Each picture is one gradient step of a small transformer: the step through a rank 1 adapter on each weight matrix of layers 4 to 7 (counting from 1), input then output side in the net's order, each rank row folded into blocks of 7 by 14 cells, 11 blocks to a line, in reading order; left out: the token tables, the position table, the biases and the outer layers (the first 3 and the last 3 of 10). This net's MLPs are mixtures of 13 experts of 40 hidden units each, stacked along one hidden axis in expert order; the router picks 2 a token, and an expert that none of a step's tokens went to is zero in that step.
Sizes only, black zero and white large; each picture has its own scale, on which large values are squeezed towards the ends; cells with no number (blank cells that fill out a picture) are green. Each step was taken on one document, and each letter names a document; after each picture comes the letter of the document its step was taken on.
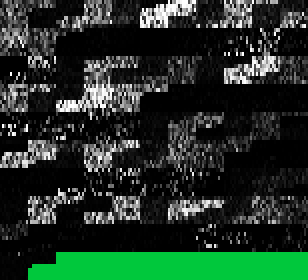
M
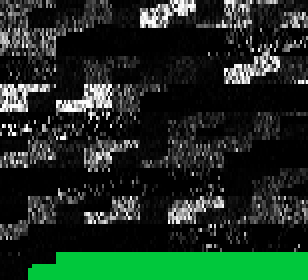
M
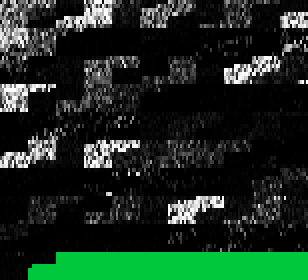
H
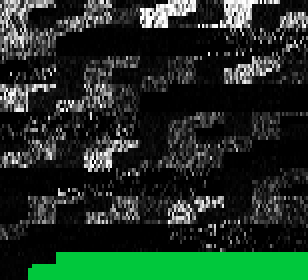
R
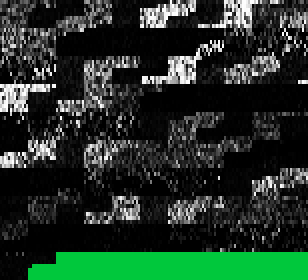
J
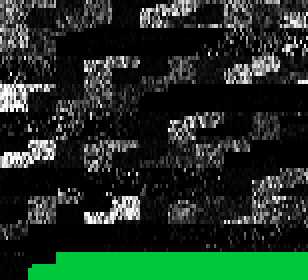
J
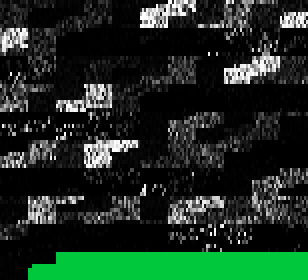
M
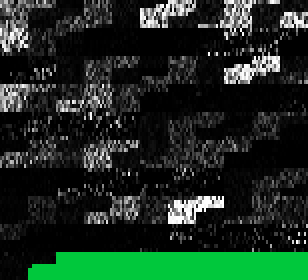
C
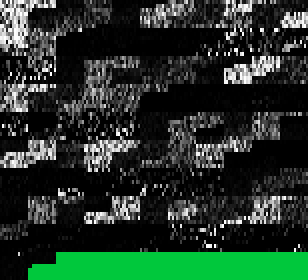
R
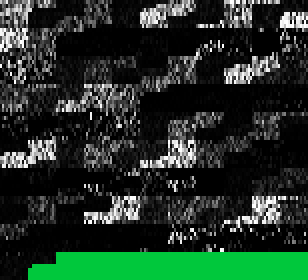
H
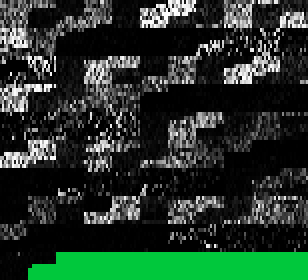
R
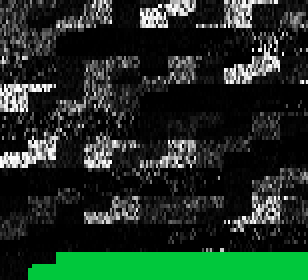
H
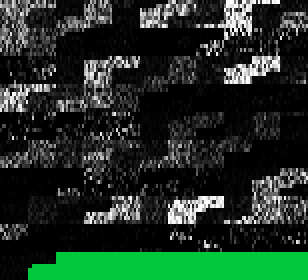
C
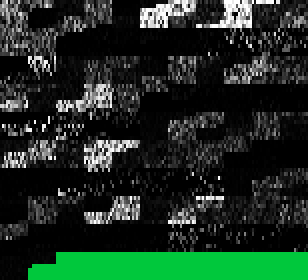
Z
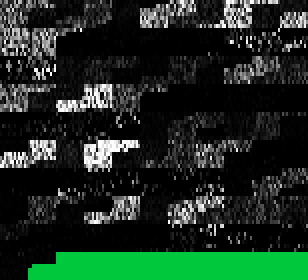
Z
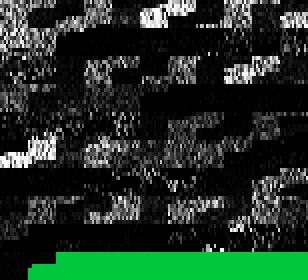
H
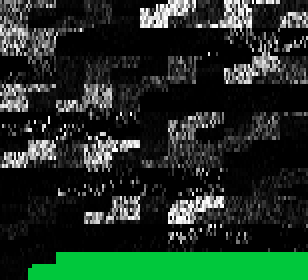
R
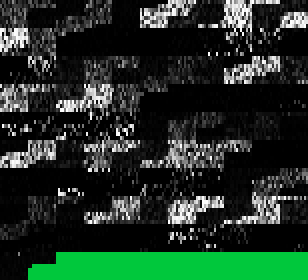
M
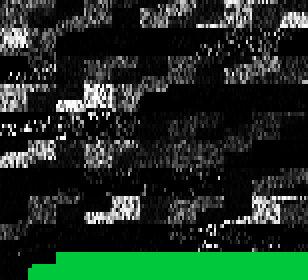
M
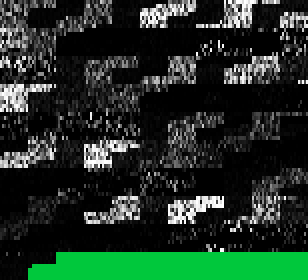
H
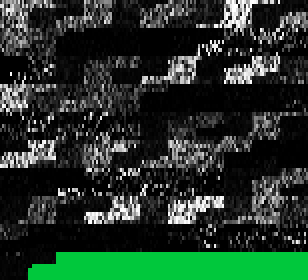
C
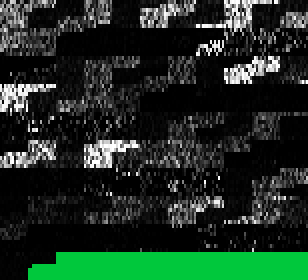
J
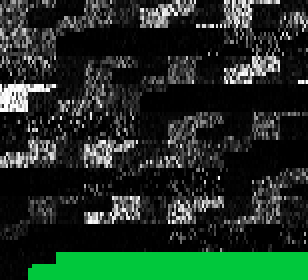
J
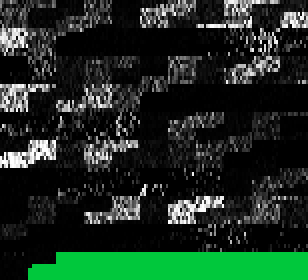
J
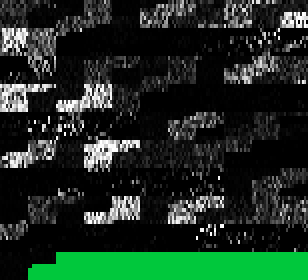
Z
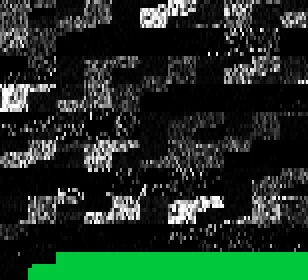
R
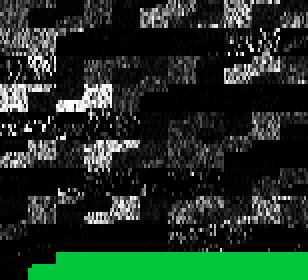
Z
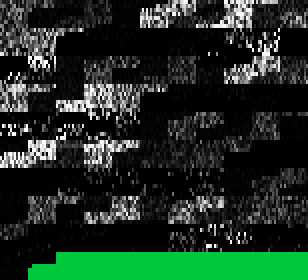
Z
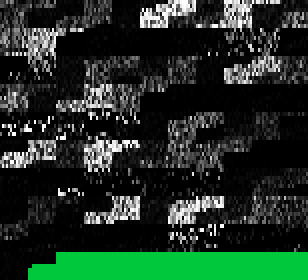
Z
